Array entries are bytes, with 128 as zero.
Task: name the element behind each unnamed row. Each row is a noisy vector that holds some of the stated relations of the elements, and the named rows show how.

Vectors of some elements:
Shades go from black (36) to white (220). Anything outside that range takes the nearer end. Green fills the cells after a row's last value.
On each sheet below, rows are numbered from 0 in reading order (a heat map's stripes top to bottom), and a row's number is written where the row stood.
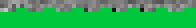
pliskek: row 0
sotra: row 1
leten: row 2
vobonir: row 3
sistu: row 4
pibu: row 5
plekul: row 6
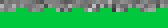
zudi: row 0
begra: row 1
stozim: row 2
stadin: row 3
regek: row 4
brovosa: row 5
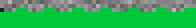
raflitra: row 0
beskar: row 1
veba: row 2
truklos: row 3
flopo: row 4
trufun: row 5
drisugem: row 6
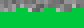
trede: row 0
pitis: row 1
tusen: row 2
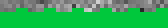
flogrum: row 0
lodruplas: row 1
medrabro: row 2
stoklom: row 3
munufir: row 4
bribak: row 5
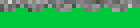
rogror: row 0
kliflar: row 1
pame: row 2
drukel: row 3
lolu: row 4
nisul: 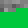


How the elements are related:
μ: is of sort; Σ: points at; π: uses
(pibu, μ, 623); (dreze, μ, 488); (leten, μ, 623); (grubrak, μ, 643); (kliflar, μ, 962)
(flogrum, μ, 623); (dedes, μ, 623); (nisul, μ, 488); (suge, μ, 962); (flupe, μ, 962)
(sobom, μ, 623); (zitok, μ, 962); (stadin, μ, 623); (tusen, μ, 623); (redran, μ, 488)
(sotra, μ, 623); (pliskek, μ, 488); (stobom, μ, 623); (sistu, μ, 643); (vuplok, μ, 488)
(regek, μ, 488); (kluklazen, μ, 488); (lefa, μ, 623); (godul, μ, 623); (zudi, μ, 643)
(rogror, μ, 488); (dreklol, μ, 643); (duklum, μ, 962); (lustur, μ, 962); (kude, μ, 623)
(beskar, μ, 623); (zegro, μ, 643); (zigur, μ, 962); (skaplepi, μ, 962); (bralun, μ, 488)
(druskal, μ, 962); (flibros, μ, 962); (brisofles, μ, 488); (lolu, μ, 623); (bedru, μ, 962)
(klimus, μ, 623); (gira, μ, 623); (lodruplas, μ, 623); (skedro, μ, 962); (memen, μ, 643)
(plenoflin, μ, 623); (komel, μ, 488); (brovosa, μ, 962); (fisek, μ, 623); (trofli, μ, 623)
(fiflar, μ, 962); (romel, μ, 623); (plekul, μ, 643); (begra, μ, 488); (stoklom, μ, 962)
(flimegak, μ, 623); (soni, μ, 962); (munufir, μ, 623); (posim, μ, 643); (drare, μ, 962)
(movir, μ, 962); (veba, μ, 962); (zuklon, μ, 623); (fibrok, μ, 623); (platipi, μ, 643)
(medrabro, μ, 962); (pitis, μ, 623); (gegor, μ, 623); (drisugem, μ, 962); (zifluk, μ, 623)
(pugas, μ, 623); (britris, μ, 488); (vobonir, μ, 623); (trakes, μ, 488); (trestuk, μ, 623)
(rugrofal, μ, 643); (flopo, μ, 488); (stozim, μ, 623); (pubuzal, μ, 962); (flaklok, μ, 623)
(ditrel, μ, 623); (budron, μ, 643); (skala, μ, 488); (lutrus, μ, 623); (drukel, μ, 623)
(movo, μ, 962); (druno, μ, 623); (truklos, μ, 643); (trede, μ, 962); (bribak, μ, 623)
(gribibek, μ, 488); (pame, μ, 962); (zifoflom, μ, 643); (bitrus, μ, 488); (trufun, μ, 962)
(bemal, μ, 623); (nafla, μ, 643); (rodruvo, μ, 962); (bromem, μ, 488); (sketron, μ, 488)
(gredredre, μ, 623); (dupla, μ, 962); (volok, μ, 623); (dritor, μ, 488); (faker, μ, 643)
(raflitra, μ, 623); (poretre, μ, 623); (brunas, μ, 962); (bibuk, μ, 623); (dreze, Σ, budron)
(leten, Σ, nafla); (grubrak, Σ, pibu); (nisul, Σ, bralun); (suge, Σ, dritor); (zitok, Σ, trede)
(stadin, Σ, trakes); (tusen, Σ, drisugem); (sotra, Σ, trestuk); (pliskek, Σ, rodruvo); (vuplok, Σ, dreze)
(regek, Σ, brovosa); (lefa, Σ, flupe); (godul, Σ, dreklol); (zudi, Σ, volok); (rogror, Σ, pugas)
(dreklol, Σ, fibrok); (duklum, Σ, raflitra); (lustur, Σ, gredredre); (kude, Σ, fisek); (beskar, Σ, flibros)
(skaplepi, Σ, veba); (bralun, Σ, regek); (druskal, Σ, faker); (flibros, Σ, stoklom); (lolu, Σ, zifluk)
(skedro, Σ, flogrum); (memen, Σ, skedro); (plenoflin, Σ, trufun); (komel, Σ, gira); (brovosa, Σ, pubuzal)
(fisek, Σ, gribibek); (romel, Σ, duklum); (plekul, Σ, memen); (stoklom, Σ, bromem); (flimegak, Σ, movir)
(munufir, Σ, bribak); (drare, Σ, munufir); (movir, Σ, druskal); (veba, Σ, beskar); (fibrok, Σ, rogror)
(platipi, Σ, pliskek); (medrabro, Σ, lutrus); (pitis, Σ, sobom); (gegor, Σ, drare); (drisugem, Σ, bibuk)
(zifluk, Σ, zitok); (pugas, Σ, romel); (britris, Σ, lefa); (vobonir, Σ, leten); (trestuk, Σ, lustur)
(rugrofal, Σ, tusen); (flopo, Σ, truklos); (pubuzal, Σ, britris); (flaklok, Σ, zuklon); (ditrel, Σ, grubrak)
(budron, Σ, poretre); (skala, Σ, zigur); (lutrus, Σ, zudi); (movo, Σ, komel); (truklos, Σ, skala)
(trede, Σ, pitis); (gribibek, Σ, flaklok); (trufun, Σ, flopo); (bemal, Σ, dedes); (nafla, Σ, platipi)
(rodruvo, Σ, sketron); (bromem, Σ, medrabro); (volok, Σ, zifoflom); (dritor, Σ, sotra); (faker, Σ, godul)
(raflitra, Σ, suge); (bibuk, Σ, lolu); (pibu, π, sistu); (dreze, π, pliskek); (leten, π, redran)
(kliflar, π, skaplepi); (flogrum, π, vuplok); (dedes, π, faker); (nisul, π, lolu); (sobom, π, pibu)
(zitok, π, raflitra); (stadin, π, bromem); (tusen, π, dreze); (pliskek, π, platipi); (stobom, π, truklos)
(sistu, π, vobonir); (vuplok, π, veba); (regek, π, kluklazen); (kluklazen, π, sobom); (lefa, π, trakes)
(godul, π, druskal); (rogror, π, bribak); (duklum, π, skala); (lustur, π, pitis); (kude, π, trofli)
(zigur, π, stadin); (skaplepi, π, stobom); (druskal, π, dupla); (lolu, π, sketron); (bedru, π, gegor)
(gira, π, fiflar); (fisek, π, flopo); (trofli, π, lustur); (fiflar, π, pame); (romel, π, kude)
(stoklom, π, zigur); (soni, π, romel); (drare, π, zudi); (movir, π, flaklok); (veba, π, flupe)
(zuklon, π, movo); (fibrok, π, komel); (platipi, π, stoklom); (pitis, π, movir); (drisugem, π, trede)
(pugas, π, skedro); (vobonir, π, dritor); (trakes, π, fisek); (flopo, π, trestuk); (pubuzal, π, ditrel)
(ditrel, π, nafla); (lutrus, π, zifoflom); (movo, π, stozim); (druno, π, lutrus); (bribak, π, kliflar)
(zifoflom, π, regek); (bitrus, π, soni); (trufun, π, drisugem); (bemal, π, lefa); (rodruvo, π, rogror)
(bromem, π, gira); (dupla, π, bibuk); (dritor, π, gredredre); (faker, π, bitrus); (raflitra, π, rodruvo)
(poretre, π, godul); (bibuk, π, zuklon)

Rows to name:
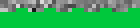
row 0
platipi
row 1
druskal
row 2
lustur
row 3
gira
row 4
suge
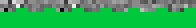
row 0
dupla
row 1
trakes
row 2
zuklon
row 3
poretre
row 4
duklum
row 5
zifluk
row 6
sobom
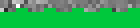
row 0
bibuk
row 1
skaplepi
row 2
lefa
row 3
gribibek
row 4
zifoflom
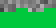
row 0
dritor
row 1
dreklol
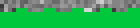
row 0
kluklazen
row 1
pubuzal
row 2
lutrus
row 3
bromem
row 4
stobom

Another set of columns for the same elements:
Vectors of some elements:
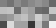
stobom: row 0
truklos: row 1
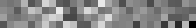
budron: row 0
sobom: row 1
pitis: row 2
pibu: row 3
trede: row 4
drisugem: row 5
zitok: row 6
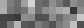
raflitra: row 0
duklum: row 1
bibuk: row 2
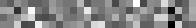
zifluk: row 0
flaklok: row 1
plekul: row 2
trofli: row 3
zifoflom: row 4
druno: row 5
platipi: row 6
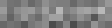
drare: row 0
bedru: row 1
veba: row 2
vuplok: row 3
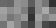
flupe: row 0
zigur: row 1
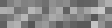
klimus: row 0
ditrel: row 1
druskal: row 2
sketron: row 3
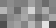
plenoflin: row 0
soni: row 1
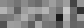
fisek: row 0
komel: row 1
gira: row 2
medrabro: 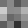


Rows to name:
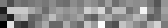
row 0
pliskek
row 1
bemal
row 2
kliflar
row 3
bitrus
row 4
stozim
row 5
kude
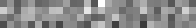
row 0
beskar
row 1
skaplepi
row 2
godul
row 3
dritor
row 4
dreklol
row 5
trestuk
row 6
flopo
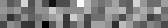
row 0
rodruvo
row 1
stoklom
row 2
regek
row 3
sotra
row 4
leten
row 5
rogror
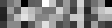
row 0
tusen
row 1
sistu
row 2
lutrus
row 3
dreze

